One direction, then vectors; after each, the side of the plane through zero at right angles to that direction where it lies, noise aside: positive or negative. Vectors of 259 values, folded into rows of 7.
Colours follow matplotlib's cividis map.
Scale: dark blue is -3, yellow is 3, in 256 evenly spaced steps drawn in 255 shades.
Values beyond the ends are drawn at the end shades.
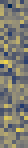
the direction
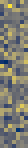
negative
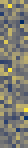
negative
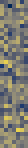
positive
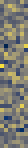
negative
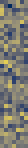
positive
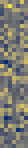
negative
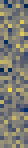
positive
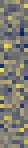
positive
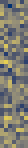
positive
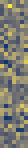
negative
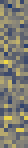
positive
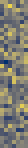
negative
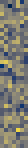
positive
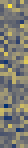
negative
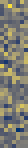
negative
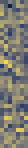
positive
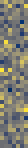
negative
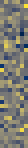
positive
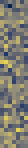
positive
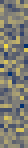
positive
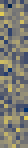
positive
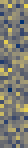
negative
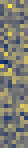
negative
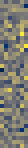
negative
